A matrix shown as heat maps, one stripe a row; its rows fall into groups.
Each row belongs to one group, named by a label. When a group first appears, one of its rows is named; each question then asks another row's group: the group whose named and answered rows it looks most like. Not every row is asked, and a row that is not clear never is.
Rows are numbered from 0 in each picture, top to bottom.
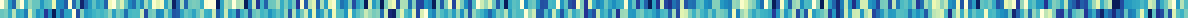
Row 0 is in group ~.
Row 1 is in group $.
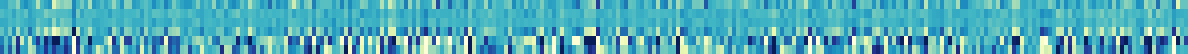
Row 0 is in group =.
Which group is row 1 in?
=
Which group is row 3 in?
=
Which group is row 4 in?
$
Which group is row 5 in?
$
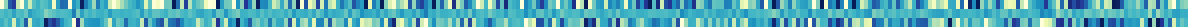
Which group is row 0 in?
~
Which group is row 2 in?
$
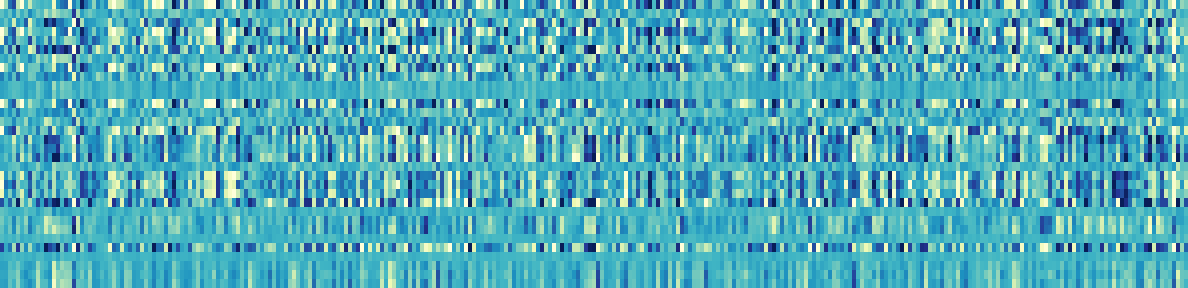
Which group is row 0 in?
~
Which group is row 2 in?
$
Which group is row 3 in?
~
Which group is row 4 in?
~
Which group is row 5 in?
$
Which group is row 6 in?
=
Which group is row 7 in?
~
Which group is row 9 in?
=
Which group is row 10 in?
=
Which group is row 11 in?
~
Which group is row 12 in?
$
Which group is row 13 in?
=
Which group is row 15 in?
$
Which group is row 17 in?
$
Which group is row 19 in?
~
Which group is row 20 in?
~
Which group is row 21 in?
~
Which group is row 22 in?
$
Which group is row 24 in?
=
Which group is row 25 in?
=
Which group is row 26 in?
=
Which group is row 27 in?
$
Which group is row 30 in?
=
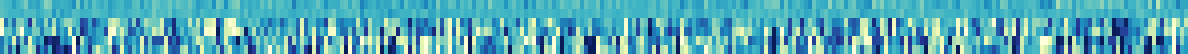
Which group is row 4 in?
$
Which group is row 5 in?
$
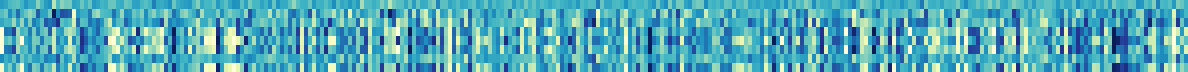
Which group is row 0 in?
=
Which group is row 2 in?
$
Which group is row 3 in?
~
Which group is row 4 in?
~
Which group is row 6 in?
$
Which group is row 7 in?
~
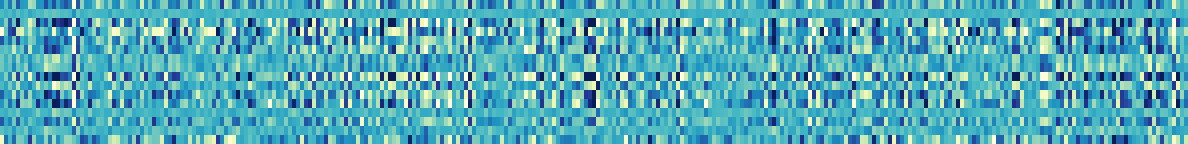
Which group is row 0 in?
$
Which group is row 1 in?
=
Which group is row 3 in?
~
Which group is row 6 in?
=
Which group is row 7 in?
=
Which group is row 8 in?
$
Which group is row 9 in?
=
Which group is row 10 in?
$
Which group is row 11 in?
$
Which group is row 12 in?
=
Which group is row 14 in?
=
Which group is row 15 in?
~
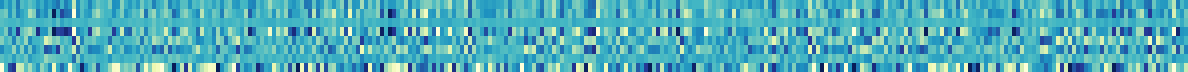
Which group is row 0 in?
$
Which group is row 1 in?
$
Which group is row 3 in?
$
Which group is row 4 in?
=
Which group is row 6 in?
=
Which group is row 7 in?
~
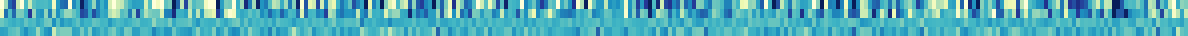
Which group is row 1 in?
~
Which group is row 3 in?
=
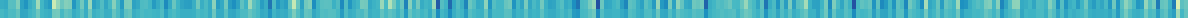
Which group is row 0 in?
=
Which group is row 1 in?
=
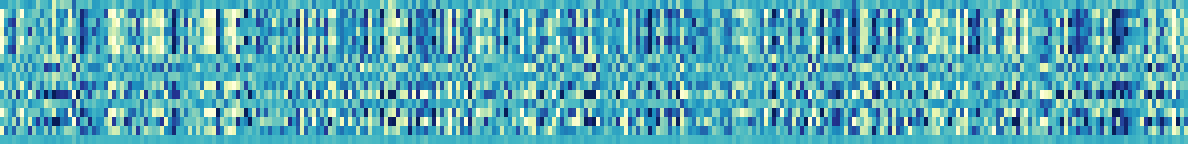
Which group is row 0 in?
=
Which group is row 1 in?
~
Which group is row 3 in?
~
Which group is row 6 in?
=
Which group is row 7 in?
$
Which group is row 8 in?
=
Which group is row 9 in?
~
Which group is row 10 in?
$
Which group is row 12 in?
~
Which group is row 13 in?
$
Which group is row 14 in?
~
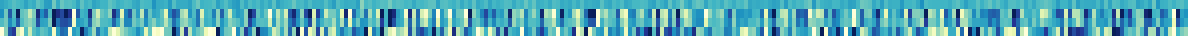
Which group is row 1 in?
$
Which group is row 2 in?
$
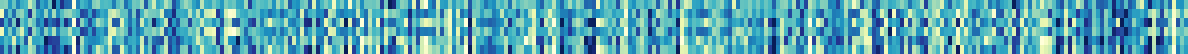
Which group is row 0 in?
$
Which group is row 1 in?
~
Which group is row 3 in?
~
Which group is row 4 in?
$
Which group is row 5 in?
$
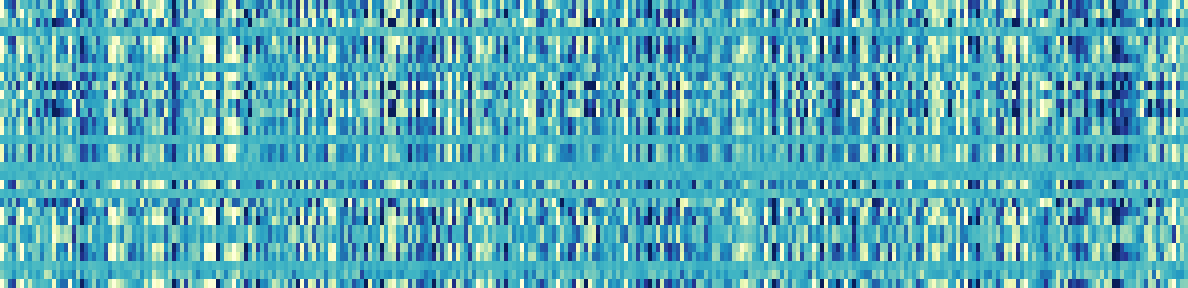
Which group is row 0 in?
~
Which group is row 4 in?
~
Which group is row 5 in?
~
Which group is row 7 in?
=
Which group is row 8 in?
~
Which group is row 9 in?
$
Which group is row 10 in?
~
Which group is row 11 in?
$
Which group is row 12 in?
$
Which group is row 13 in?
~
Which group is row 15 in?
=
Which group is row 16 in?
~
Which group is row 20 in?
~
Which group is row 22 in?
$
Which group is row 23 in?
~
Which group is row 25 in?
=
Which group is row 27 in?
~
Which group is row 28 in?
~
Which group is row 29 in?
=
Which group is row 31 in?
~
